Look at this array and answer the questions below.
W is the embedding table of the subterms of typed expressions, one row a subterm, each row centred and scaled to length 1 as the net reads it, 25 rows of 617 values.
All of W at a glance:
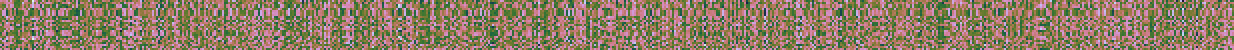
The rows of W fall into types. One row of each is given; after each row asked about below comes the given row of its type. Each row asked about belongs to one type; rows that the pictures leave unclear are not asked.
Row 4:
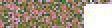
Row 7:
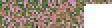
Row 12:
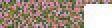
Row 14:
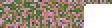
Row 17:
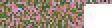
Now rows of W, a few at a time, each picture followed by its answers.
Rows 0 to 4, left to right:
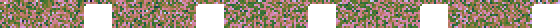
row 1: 17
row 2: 14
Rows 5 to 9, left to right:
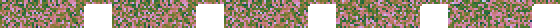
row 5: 7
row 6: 7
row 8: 14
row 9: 14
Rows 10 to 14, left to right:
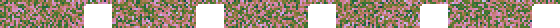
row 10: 17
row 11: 14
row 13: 14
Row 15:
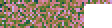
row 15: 17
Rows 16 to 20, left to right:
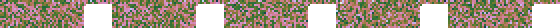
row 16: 17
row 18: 14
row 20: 7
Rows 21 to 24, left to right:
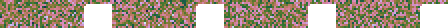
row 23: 17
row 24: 12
